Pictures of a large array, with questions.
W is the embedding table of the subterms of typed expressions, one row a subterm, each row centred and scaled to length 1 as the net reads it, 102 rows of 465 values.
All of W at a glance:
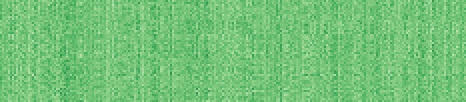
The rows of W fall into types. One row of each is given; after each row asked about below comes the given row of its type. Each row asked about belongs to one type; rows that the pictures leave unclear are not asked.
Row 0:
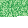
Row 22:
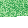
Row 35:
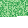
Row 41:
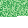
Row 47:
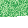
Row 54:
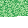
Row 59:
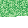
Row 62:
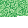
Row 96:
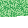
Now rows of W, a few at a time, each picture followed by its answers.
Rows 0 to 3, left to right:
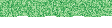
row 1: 35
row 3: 0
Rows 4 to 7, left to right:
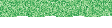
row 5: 35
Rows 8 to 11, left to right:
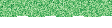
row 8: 0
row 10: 35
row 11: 54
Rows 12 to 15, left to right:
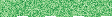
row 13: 62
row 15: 54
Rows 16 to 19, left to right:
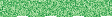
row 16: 41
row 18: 96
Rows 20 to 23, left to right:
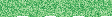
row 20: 0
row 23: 96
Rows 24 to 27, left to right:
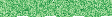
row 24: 22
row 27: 96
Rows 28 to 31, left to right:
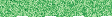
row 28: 59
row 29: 22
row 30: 47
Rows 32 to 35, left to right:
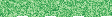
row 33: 22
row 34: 47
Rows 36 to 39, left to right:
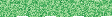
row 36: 35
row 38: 54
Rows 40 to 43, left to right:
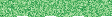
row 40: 0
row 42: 59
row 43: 54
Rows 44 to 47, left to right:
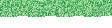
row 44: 0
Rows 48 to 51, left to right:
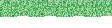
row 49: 96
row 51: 0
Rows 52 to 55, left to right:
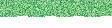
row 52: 62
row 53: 62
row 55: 96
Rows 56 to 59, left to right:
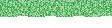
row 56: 0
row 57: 0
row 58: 35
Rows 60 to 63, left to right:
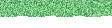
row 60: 54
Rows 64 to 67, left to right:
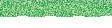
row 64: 41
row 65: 47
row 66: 62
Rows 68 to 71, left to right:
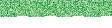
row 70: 59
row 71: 47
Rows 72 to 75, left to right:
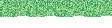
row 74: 41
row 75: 41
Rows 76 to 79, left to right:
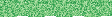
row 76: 54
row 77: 35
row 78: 35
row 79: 54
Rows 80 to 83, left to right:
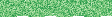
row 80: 62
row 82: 54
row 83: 35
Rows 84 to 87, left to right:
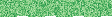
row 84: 62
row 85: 47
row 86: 35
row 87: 22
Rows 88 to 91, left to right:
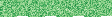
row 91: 62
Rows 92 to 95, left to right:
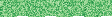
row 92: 54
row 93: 0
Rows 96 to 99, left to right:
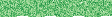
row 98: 41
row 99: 96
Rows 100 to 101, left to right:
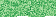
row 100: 47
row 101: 41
